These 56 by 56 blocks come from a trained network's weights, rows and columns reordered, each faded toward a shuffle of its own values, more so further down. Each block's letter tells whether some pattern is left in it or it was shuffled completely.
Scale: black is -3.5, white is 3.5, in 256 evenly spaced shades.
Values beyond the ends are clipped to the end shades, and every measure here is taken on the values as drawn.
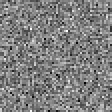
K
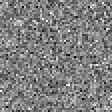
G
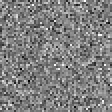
G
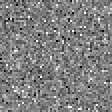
K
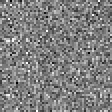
G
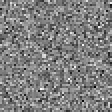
K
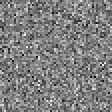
G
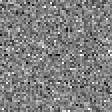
G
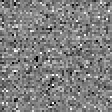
G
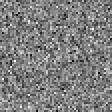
K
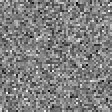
K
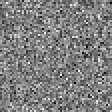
G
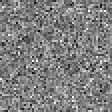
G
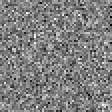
K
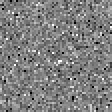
K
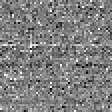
G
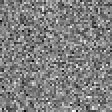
K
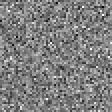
K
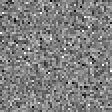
K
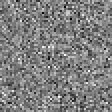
G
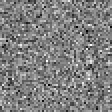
G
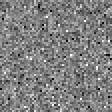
K
